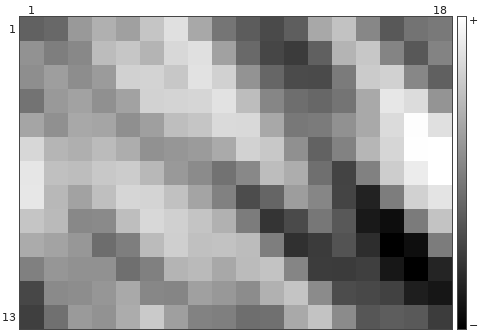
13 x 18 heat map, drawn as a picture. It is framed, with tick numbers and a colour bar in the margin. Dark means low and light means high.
Grain: diagonal, down to the right. Mirror symmetry: none. Lone odd cells: none. Ninth with the lowest average: bottom right.
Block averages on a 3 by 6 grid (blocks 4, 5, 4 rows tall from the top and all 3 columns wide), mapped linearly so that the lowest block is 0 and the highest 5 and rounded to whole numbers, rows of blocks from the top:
3 4 5 2 3 3
4 4 4 3 2 5
3 3 4 3 1 0
